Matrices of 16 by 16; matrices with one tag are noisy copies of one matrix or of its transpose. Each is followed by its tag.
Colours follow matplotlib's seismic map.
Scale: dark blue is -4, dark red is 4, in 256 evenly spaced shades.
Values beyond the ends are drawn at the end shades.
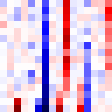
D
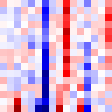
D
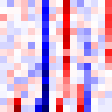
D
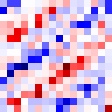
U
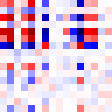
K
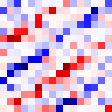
U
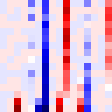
D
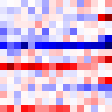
D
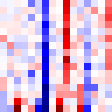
D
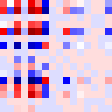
K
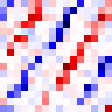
U
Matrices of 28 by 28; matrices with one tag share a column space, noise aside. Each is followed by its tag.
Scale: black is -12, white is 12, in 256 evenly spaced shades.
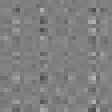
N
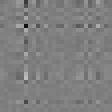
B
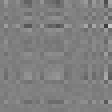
B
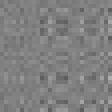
N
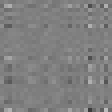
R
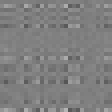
R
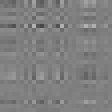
B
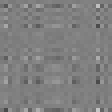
R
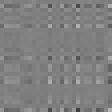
R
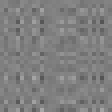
N
